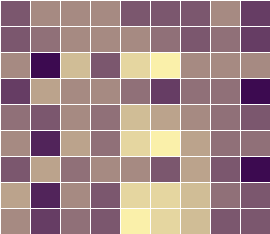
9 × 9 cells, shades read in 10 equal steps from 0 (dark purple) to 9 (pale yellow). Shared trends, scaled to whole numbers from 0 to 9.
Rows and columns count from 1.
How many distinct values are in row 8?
7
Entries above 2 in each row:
8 8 8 6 9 8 8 8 8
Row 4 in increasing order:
0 2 2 4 4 4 5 5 6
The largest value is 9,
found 3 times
